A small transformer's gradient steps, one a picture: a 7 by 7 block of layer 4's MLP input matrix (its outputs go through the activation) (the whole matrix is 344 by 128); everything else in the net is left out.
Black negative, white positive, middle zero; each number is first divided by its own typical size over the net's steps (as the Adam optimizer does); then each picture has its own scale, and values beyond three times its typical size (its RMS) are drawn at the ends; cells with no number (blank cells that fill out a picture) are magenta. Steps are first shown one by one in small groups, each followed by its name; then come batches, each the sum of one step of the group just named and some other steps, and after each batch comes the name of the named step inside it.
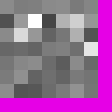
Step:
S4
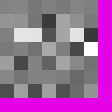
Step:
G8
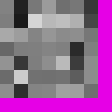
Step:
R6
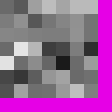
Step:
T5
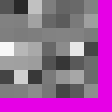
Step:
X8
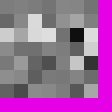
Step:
S4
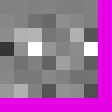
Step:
G8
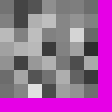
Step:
R6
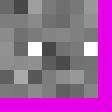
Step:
X8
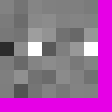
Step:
R6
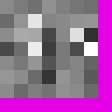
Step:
S4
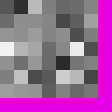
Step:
X8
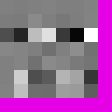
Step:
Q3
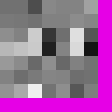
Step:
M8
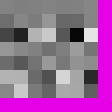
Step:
Q3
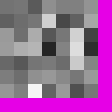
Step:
M8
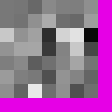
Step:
M8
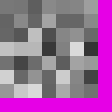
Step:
M8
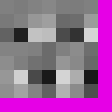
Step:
Q3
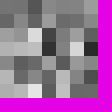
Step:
M8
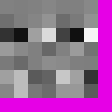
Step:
Q3
